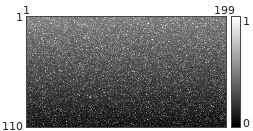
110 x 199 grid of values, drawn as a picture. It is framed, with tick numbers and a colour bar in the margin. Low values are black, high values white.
Stripes: none. Odd rows or columns: none. Slope: up to the top. Average level on the scale: 30%.
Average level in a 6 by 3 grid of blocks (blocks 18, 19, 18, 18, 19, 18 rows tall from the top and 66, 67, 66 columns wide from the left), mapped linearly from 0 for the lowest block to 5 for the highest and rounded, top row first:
5 5 5
4 4 4
3 3 3
2 2 2
1 1 1
0 0 0
